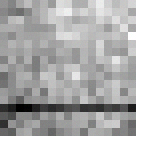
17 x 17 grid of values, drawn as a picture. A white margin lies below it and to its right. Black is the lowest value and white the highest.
Odd lines: row 14. Histogram: skewed, a long tail of low values. Grain: streaks across. Slope: up to the top right. Ninth with the lowest average: bottom left.
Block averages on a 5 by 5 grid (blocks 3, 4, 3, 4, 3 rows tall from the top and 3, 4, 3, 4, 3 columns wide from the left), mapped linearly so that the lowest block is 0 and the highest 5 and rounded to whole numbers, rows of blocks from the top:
23555 / 33444 / 23434 / 01222 / 02232
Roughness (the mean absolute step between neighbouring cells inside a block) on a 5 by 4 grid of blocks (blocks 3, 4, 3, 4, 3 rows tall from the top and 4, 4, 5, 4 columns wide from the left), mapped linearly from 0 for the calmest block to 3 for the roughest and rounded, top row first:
2 1 1 1 / 0 0 0 2 / 2 1 1 1 / 3 3 3 3 / 3 1 1 2
